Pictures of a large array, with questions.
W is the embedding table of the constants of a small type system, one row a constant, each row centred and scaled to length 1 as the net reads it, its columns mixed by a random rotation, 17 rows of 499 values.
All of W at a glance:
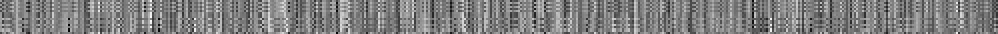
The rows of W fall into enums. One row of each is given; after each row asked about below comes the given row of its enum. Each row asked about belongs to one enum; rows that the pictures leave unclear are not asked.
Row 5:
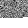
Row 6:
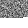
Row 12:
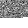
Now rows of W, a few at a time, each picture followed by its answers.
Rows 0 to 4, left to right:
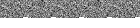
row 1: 5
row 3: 5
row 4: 6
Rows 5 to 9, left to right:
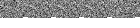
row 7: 6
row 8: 6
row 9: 12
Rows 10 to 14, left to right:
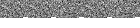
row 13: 6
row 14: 12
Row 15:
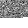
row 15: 12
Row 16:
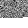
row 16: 5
